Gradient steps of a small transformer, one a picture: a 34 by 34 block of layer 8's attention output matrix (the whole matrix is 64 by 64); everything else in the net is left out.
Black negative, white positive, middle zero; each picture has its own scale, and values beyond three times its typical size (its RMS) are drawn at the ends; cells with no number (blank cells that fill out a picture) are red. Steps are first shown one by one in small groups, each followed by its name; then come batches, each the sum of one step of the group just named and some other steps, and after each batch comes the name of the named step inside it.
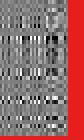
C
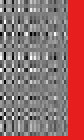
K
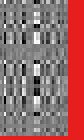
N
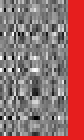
K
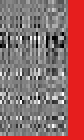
C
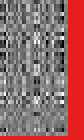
N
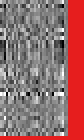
K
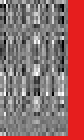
N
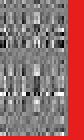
N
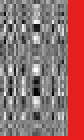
N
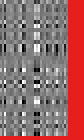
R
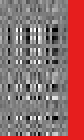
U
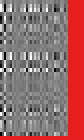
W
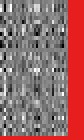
W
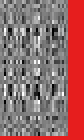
U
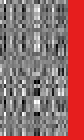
R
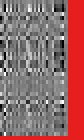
W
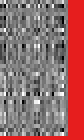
R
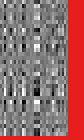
R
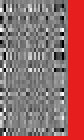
W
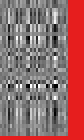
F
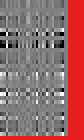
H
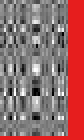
H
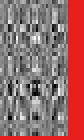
F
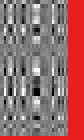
F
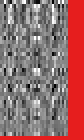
F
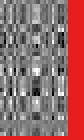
H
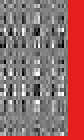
H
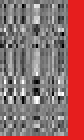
H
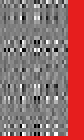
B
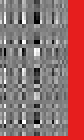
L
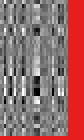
L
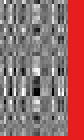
L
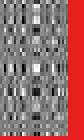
B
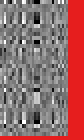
L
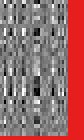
L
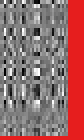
B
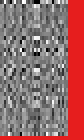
B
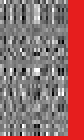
B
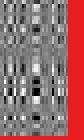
L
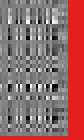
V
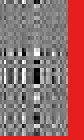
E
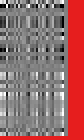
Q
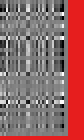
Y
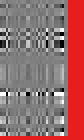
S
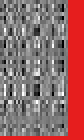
Y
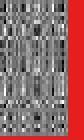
Y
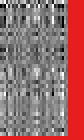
Q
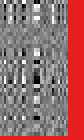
E
